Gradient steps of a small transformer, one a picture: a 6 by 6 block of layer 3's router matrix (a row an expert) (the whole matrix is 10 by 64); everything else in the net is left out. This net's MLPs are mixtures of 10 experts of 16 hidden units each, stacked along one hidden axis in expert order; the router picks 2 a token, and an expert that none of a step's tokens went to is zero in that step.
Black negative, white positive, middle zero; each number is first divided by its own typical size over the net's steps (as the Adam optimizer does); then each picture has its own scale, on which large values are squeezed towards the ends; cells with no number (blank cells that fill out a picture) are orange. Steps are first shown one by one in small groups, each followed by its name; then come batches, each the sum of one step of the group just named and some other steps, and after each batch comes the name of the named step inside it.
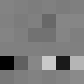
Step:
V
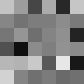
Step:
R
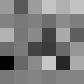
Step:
V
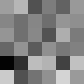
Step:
V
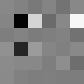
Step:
R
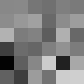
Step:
V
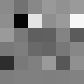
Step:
V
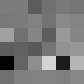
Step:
V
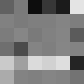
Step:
R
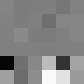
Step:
V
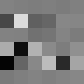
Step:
V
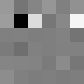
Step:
R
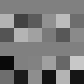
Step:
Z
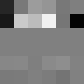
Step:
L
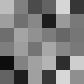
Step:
Z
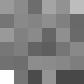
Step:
L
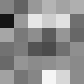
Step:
L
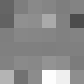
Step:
L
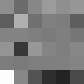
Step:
L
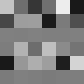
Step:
L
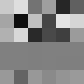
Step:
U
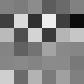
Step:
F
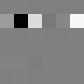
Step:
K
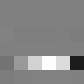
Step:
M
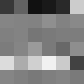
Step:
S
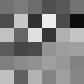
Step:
F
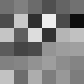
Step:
F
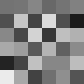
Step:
F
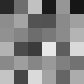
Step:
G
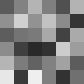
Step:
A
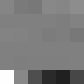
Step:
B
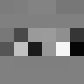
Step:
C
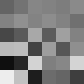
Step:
A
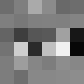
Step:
C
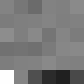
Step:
B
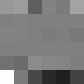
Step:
B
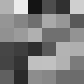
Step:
A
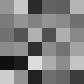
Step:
A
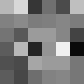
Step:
C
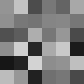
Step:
C
